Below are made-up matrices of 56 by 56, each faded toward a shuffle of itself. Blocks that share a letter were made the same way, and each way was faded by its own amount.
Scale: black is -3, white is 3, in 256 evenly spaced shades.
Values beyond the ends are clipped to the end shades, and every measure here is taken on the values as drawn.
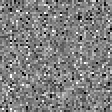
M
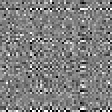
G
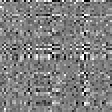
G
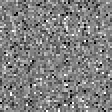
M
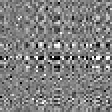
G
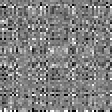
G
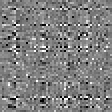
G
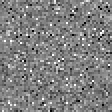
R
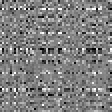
G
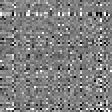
G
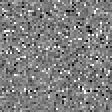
R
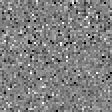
R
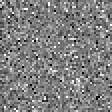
M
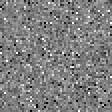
R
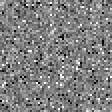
R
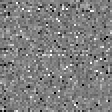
R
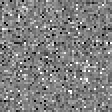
R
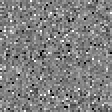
R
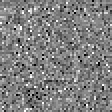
R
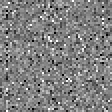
M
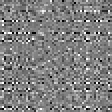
G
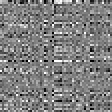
G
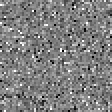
R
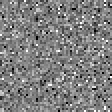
M
